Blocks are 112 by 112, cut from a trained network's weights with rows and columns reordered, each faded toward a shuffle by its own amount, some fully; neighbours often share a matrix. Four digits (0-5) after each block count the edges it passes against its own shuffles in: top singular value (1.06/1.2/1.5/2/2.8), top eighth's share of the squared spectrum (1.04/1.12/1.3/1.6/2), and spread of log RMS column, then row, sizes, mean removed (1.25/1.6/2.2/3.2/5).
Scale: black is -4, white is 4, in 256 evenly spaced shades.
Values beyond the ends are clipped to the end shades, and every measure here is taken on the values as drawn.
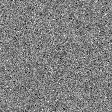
0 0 0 0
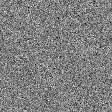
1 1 0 0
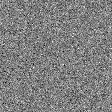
0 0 0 0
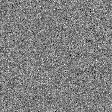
1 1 0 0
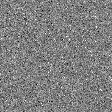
2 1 0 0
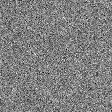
1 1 0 0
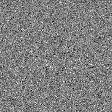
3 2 0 1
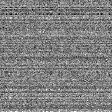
5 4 2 2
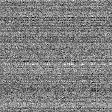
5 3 2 2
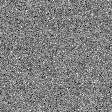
0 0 0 0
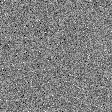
0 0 0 0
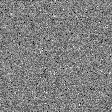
1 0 0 0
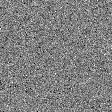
0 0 0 0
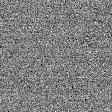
1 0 0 0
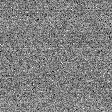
2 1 0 0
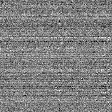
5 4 2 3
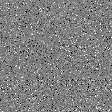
3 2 0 2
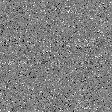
3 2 0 1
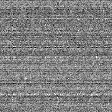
5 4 2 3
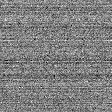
4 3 1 2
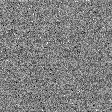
1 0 0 0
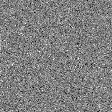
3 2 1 1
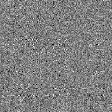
3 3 2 2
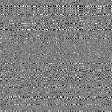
5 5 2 4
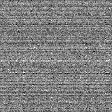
5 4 2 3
